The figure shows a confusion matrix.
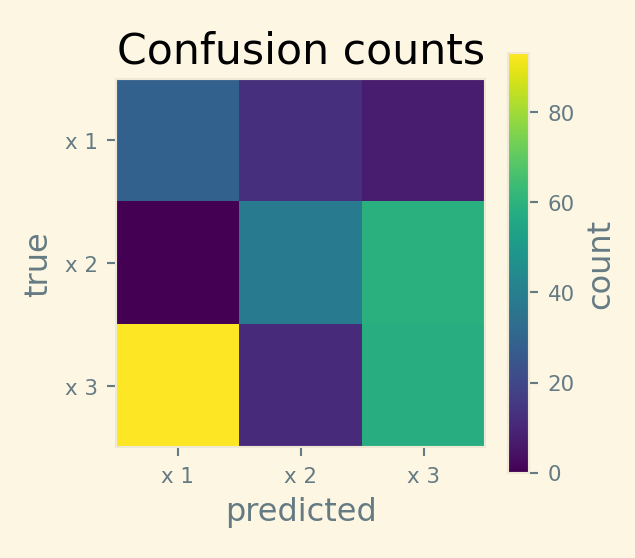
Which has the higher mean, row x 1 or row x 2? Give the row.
x 2
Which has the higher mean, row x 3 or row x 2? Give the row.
x 3
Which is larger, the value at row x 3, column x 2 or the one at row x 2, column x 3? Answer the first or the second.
the second
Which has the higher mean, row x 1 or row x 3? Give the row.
x 3
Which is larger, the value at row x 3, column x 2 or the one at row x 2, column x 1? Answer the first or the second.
the first
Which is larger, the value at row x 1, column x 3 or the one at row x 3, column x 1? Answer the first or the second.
the second
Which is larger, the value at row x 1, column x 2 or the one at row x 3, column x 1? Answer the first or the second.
the second
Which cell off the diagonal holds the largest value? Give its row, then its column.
x 3, x 1
